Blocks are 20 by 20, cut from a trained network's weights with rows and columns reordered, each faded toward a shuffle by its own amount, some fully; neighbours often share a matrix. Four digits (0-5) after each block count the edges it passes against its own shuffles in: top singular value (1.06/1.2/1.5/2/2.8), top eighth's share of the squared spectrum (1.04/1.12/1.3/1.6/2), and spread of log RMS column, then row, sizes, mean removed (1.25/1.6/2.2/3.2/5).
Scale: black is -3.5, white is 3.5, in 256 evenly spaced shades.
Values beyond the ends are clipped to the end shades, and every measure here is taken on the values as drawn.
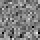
2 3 0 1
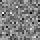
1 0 0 0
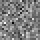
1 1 0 0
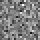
0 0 0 0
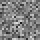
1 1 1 0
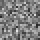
0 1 0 1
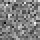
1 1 0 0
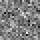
1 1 0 0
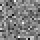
1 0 0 0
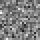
1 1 0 0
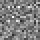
2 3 0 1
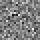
0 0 0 0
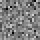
0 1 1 0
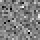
0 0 0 0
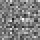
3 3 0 1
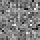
1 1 0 0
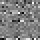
2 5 0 3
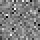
1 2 1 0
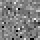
0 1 0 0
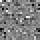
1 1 0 1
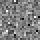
0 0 0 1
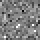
1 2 0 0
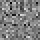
2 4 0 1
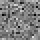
0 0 0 0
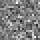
2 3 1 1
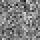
1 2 1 0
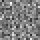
1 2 0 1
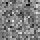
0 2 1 1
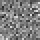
2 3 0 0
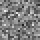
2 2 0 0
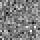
0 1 0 0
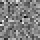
2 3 0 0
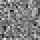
0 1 1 0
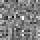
3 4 0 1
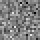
0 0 0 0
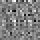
3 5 1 2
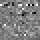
2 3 0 1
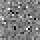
1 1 0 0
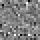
2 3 0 1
